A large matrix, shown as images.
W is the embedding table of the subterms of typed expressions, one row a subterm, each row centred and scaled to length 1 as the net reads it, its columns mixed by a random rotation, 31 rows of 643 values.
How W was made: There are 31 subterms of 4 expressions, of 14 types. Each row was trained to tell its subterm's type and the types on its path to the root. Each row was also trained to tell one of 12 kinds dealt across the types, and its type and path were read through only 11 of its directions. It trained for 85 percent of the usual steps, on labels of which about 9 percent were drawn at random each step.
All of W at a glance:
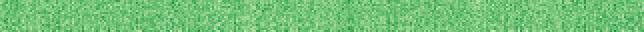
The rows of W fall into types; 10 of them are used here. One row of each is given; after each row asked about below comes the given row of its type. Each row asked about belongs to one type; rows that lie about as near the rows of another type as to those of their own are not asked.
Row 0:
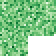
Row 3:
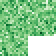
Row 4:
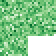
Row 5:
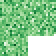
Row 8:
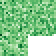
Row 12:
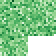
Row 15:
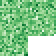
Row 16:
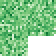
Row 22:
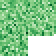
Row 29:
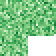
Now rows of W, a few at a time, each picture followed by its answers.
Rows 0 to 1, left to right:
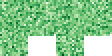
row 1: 22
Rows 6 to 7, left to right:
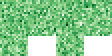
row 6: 8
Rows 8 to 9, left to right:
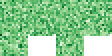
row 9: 5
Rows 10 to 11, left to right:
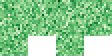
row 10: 15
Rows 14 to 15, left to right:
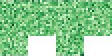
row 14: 0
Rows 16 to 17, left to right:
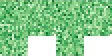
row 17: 29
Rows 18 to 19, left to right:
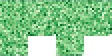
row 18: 29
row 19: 8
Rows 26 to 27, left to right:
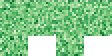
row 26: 22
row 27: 29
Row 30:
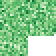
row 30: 0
